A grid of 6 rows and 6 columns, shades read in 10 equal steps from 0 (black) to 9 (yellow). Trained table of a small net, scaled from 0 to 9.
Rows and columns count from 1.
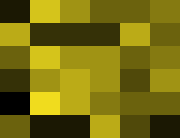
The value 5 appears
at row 1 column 6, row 3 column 6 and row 5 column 4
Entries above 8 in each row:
0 0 0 0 1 0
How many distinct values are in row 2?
3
